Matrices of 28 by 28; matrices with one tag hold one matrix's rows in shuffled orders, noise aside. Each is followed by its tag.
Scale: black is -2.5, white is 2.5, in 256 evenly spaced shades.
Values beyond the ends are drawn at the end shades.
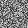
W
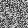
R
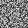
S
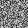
W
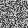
R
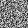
W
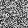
R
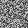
S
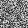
R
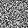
S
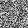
R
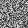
S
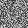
W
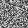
S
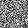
S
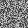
W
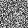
W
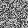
R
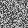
W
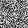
R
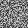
W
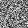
S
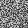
S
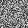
W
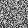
W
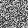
R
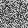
R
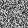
W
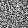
S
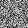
W
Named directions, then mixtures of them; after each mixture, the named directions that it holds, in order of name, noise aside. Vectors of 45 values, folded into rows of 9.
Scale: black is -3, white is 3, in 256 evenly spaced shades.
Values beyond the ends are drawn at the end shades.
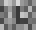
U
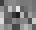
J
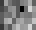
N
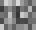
U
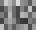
U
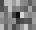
J, U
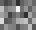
J, U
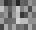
U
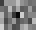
J, U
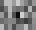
J, U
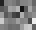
J, N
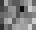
N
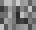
U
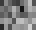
N, U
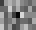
J, U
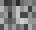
U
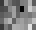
N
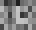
U
